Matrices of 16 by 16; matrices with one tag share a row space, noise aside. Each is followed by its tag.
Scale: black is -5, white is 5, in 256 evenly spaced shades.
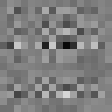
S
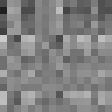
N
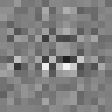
S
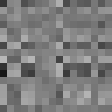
N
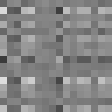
N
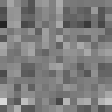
N
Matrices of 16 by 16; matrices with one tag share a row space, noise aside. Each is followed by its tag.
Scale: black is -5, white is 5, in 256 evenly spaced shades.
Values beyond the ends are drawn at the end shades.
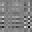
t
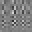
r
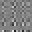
r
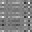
t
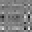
t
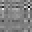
t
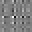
r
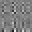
r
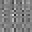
r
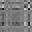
t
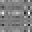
t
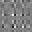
r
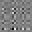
r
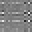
t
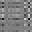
t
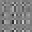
r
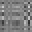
t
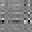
t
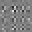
r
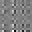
r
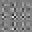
r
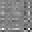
t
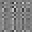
r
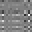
t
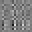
r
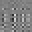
r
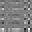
t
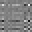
t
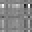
t
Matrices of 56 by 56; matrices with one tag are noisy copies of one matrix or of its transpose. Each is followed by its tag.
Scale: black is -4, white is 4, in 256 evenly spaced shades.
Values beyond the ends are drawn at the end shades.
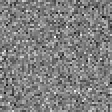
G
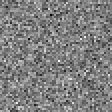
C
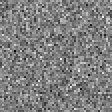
C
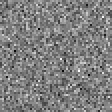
C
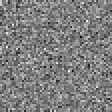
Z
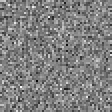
Z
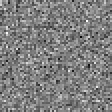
Z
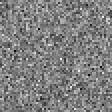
C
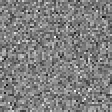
G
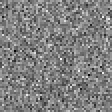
C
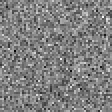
C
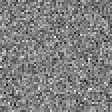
G
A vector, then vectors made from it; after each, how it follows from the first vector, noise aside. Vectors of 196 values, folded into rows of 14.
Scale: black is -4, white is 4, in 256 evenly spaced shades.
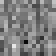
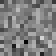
sign-scrambled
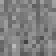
shrunk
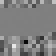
partly zeroed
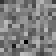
sign-scrambled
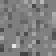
partly zeroed
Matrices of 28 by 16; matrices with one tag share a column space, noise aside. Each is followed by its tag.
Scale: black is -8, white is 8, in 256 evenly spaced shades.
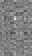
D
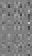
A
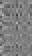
A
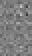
A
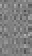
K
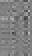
D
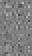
A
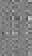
D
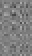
A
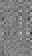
D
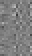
A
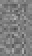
K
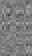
A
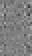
A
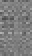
D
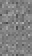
A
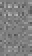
A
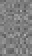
K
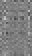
D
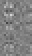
A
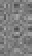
K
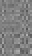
K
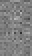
D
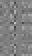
A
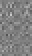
A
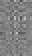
D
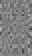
K
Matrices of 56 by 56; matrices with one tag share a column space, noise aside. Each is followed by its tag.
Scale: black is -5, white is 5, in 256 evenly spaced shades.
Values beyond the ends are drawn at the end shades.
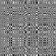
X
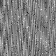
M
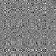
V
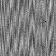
M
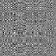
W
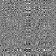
V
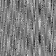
M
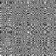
X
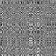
X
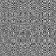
W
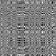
X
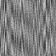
M
